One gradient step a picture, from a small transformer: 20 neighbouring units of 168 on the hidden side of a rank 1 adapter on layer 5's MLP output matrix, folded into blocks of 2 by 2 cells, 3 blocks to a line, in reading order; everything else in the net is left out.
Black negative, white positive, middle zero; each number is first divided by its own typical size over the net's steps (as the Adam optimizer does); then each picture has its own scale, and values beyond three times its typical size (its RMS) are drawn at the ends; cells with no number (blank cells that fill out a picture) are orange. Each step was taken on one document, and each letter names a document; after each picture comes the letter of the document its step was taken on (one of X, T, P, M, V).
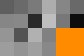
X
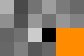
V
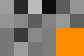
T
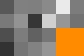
X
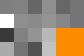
V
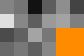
T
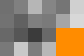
X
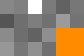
T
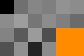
V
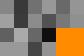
V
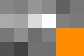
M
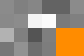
M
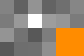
M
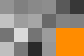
V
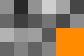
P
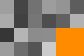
P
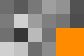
X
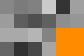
X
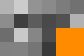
P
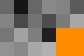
V
